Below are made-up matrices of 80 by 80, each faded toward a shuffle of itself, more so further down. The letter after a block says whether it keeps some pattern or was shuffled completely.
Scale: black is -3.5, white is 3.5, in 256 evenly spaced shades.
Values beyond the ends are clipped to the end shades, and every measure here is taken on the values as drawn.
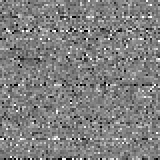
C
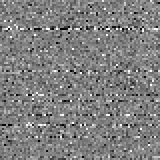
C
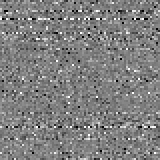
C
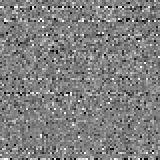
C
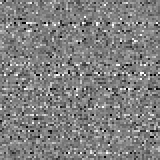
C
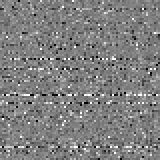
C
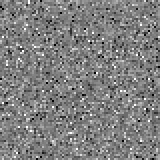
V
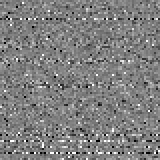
C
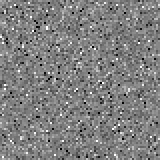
V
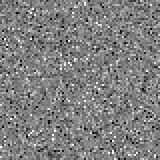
V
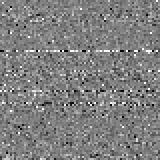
C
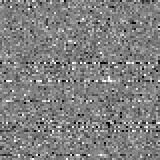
C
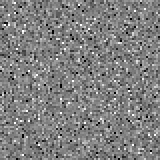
V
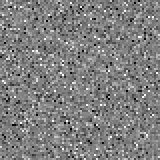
V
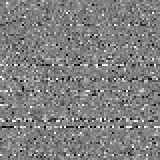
C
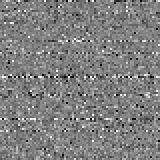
C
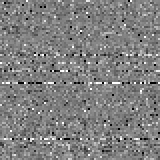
C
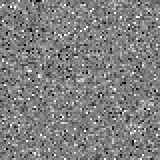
V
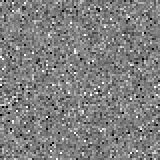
V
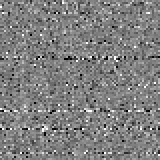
C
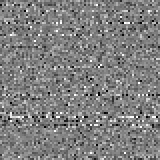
C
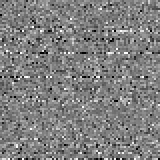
C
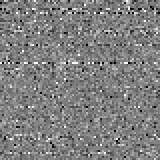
C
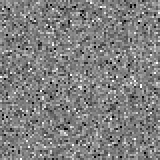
V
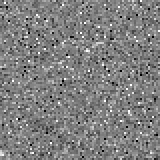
V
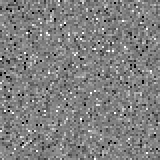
V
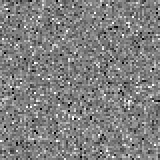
V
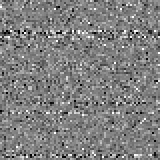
C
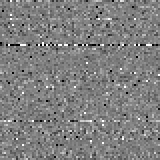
C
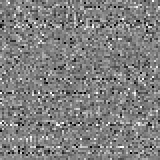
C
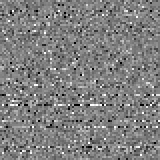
C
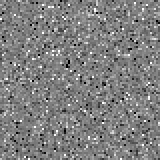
V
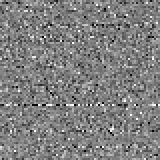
C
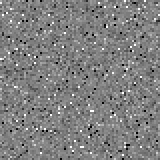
V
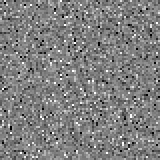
V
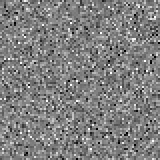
V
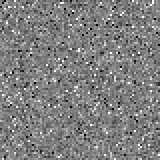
V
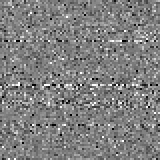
C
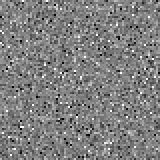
V
